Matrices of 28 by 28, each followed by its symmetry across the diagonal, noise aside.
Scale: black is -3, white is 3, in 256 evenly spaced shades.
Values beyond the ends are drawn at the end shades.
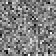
neither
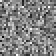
neither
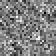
symmetric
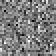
neither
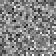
symmetric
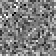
symmetric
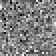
neither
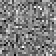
neither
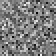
symmetric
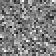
neither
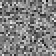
neither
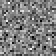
neither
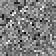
symmetric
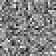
neither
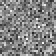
symmetric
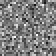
neither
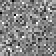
symmetric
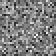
symmetric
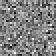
neither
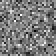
symmetric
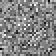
symmetric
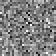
neither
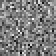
neither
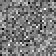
symmetric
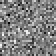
neither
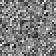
symmetric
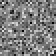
symmetric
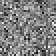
neither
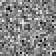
symmetric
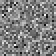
symmetric
